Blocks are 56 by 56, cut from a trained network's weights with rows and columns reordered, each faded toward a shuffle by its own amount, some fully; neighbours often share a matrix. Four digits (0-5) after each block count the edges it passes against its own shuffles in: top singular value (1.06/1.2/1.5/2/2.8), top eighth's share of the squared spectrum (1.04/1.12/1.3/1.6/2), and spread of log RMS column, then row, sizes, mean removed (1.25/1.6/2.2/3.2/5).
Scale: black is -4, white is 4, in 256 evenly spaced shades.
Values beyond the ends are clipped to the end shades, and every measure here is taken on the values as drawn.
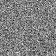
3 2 0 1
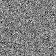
1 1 0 0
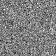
1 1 0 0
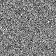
1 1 0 0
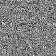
3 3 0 2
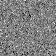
0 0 0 0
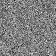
0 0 0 0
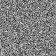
2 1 0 0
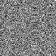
3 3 1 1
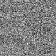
3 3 1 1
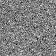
0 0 0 0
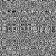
4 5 0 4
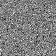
0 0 0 0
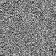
3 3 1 0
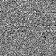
3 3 0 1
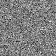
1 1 0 0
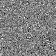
2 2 0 0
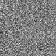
3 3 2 1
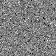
1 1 0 0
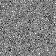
2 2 0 0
